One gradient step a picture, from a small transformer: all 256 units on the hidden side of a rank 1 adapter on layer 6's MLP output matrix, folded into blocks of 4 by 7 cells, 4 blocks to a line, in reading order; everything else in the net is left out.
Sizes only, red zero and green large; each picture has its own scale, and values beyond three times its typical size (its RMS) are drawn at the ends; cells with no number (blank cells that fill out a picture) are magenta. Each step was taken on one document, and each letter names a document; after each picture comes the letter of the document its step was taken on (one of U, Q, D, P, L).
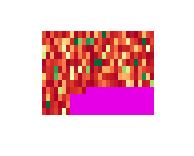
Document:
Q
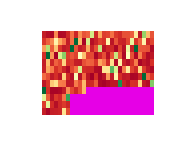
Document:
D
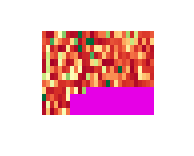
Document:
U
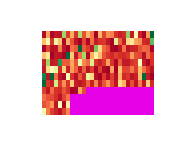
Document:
U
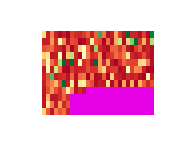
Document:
U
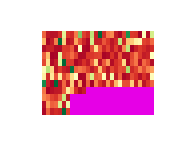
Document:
U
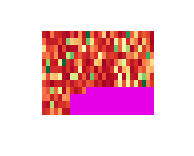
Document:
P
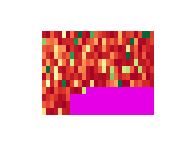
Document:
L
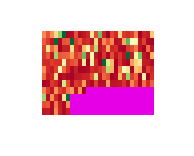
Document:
L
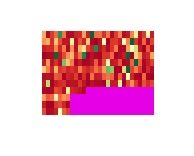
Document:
L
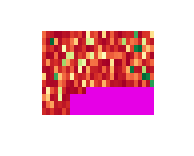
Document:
Q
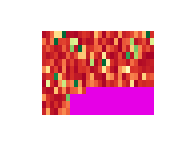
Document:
L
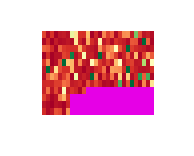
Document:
P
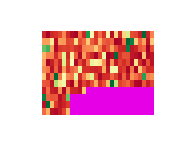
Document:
D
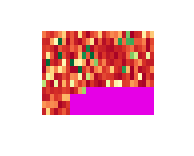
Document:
U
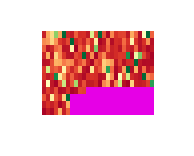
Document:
L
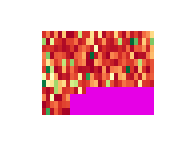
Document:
U
